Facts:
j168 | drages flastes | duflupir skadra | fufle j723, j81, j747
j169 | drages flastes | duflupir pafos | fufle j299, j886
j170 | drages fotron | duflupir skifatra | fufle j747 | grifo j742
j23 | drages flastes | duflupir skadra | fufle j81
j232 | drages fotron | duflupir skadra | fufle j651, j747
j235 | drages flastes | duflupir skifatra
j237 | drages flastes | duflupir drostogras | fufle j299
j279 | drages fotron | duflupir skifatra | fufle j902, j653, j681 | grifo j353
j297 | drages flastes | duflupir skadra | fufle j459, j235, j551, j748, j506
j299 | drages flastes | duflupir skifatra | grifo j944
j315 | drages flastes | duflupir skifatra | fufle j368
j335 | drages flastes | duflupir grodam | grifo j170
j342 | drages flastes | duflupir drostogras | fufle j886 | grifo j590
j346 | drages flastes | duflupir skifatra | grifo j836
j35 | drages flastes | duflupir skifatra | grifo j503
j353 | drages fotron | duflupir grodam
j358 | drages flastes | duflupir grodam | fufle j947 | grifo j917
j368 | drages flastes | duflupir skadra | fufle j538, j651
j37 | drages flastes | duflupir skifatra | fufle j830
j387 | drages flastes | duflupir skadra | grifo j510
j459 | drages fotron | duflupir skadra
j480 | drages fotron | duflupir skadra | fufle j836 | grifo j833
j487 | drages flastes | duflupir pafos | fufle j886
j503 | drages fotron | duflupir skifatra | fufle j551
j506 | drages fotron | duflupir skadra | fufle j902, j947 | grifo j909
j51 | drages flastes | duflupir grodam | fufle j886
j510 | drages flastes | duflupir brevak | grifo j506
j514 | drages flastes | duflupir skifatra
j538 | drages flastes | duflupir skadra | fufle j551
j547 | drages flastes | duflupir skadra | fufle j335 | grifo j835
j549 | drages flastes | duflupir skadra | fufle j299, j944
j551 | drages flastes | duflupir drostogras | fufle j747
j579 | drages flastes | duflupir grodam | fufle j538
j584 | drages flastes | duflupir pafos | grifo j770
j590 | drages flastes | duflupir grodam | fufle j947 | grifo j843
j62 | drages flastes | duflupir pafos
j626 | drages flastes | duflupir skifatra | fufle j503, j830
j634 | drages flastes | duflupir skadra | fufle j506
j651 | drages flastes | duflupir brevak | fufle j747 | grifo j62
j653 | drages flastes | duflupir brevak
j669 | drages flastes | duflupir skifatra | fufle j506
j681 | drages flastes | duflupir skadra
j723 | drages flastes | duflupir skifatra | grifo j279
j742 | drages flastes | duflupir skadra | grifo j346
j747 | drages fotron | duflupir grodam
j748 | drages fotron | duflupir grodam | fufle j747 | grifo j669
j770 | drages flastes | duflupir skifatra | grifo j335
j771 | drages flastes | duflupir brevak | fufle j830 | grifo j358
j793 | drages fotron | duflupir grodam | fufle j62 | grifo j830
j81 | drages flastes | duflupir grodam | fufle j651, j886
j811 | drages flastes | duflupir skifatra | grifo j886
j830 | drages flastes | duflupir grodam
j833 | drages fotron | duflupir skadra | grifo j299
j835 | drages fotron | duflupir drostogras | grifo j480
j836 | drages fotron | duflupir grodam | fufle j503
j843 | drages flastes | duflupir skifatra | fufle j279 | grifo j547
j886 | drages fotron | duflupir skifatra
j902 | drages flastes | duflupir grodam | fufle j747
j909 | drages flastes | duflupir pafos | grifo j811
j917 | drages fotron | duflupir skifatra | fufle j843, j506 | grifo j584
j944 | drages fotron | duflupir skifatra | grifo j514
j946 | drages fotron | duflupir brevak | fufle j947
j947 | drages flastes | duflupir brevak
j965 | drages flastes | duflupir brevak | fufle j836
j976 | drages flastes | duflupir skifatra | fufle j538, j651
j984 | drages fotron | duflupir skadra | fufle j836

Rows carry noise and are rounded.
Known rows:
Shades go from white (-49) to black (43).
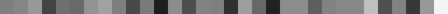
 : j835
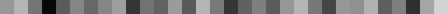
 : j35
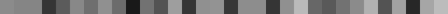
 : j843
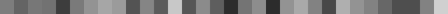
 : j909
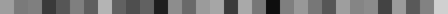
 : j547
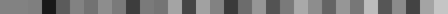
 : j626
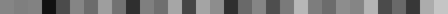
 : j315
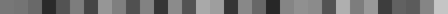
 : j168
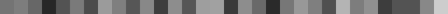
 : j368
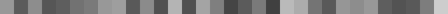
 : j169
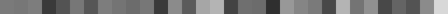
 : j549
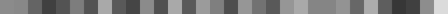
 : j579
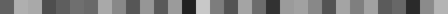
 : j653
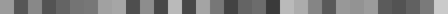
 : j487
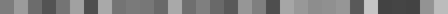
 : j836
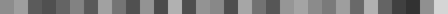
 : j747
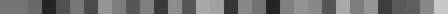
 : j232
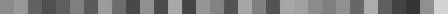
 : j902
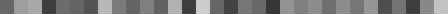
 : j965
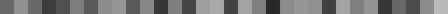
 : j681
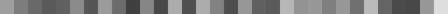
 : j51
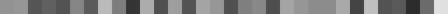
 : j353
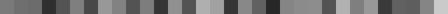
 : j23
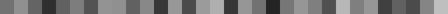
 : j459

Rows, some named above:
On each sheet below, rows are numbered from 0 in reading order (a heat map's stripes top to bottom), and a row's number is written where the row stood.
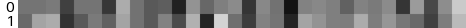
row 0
j480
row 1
j946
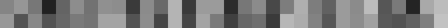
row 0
j235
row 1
j487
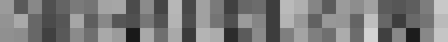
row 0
j487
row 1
j358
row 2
j723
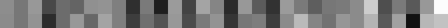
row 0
j342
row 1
j514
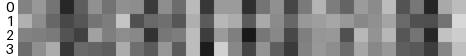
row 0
j235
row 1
j793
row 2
j886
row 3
j651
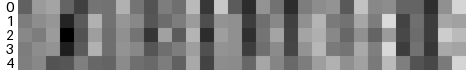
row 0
j510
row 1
j346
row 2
j669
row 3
j346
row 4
j830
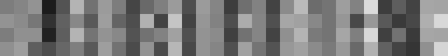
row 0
j170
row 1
j748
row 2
j346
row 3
j747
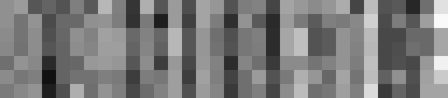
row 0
j353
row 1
j342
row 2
j584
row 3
j584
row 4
j551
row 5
j37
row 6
j170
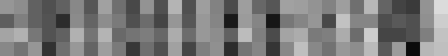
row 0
j81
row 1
j506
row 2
j335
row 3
j514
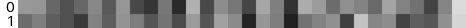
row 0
j590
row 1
j387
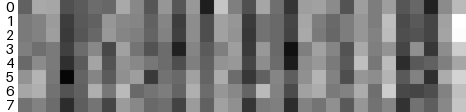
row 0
j653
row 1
j237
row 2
j237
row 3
j833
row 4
j742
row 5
j503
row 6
j335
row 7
j984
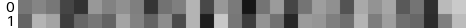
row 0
j811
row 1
j947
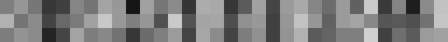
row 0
j279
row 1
j62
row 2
j917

